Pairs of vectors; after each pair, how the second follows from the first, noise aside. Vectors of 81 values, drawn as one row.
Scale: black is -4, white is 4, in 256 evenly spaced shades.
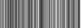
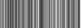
copied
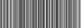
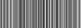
copied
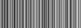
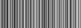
copied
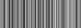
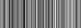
copied
